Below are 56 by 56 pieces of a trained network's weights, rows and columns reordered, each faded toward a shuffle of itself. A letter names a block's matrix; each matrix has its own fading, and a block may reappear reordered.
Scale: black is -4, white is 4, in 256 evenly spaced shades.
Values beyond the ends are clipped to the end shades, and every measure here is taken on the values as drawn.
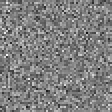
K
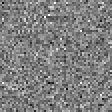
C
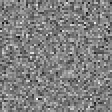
C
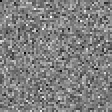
K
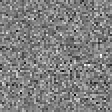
C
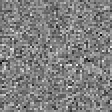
C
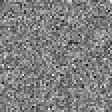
K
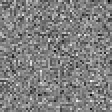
C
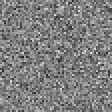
K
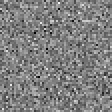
C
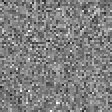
C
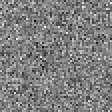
K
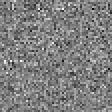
C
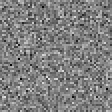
C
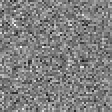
C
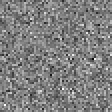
K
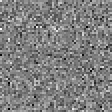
C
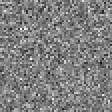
K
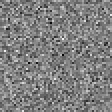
K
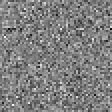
K
